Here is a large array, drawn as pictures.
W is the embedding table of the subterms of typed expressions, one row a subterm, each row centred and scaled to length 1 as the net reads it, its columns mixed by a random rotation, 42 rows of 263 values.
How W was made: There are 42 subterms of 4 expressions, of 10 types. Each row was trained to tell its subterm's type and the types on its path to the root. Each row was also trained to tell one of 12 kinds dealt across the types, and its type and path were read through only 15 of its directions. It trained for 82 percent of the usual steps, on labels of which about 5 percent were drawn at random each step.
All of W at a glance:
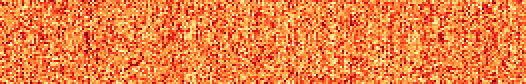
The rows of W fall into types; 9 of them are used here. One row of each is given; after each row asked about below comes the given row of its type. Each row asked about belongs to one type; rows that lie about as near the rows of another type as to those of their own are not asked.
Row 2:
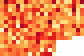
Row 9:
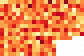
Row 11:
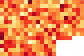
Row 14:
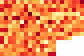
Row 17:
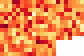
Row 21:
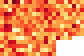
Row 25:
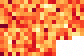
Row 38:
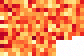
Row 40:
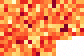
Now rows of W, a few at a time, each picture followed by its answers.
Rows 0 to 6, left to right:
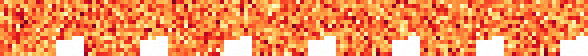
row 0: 38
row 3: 25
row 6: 25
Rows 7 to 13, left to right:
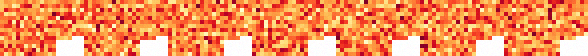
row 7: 9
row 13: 14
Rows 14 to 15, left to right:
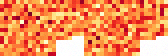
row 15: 40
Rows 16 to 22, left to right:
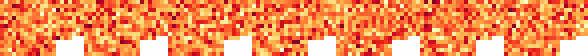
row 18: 14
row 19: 17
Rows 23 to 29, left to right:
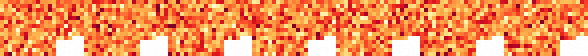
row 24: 2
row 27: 17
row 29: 11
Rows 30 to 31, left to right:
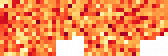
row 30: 17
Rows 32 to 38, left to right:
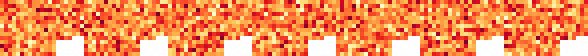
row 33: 25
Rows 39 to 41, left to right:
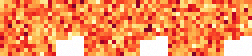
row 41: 40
